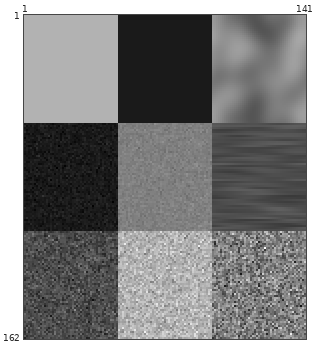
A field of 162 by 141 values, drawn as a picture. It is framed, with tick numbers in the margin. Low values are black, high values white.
The table splits into 3 rows of 3 panels. Panel 1,1: high, flat. Panel 1,2: very low, flat. Panel 1,3: middling, smooth. Panel 2,1: very low, fine-grained, faint in contrast. Panel 2,2: middling, fine-grained, faint in contrast. Panel 2,3: low, streaked across, faint in contrast. Panel 3,1: low, fine-grained. Panel 3,2: high, fine-grained. Panel 3,3: middling, fine-grained, strong in contrast.
